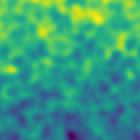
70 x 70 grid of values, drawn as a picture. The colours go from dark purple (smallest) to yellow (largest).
The field climbs toward the top. The texture is blotchy. There are no lone odd cells. The histogram is bell-shaped.
